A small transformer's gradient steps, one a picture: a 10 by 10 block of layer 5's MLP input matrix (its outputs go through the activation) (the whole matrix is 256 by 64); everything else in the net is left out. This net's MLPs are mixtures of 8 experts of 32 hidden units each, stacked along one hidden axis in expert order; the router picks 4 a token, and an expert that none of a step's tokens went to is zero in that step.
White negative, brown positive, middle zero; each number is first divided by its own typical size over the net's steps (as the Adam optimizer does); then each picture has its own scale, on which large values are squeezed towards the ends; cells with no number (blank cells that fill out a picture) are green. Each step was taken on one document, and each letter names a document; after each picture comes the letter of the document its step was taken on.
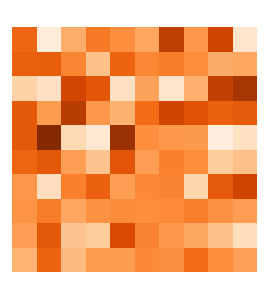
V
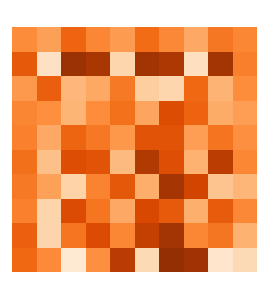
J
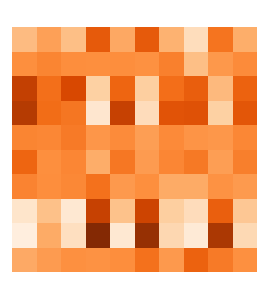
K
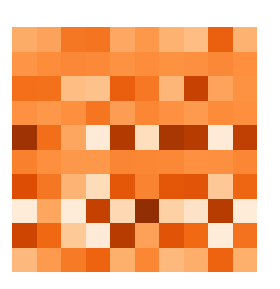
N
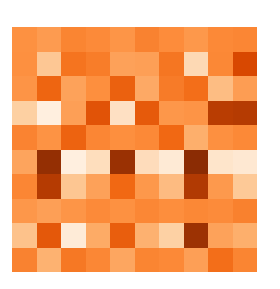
J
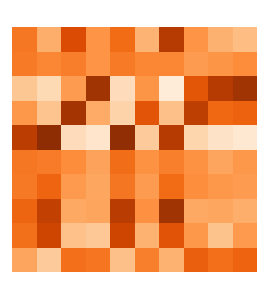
V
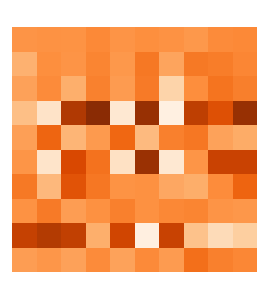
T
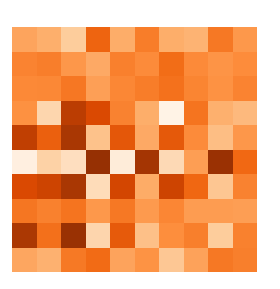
T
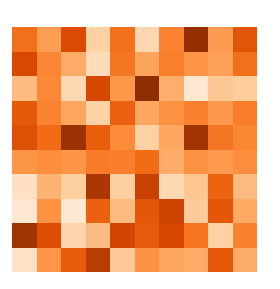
K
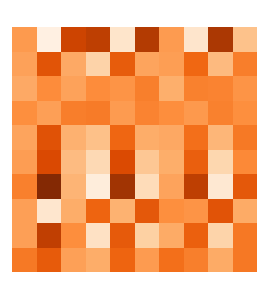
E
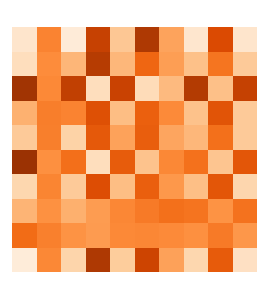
N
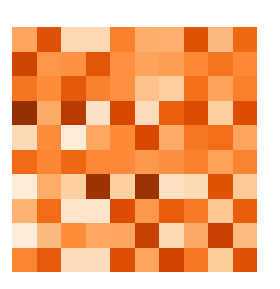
K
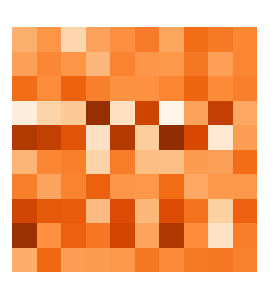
T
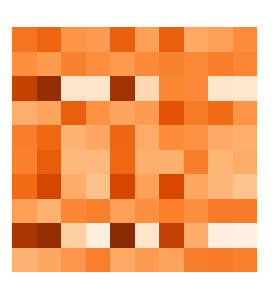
V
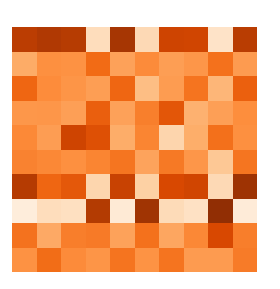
N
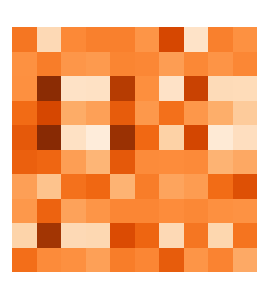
V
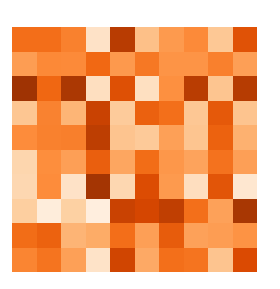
N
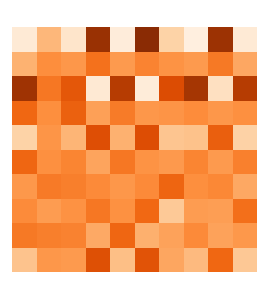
N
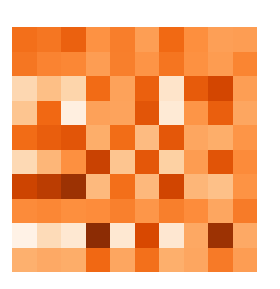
T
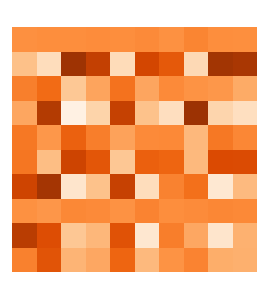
J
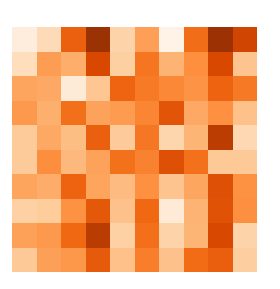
N
